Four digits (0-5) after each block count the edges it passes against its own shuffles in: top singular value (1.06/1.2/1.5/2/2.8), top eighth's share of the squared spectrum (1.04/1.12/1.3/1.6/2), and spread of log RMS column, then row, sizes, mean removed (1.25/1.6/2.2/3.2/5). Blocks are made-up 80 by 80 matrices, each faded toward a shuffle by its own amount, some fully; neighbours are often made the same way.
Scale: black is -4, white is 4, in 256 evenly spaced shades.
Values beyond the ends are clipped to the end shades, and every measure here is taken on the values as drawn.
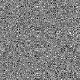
4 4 2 2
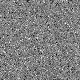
1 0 0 0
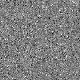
3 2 1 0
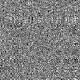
4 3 2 2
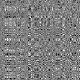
5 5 3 3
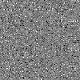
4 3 1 1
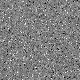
0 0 0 0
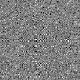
4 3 2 2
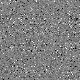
3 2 1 2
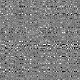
4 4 2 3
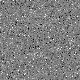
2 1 0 0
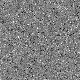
1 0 0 0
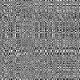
5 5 3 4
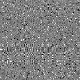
4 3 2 1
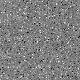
3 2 0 1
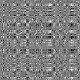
5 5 3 4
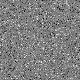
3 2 0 0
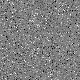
0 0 0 0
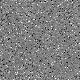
1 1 0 0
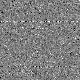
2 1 0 2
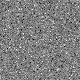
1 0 0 0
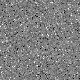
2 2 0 0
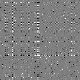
5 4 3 2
